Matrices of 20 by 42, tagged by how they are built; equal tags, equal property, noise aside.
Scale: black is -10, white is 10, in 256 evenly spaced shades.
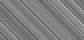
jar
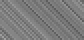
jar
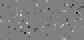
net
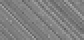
jar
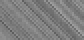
jar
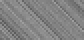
jar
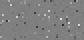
net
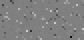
net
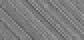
jar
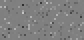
net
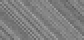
jar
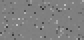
net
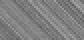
jar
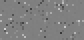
net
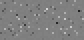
net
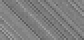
jar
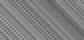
jar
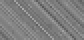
jar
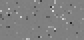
net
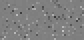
net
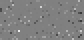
net
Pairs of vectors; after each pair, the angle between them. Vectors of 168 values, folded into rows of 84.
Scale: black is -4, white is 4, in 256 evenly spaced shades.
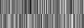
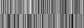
nearly opposite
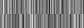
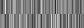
orthogonal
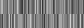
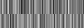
partly aligned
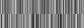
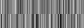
nearly parallel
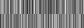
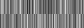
nearly parallel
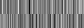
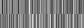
nearly opposite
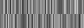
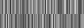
nearly parallel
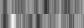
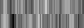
nearly opposite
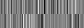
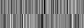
nearly parallel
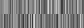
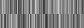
partly aligned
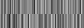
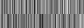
partly aligned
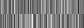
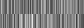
nearly parallel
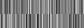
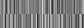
partly aligned
